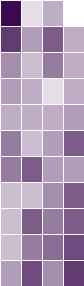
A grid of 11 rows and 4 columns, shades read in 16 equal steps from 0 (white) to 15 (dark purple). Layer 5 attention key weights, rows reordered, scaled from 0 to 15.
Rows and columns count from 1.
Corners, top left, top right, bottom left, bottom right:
15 0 6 12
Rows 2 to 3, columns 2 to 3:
6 10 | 4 8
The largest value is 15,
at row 1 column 1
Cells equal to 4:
6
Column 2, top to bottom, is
2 6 4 5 5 4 10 4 10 8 11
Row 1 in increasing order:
0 2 5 15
